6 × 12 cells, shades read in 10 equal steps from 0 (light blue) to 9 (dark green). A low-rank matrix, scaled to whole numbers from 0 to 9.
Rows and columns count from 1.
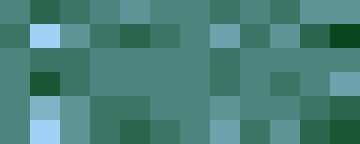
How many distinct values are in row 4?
4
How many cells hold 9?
1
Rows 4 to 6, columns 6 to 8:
5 5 6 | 5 5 4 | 6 5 3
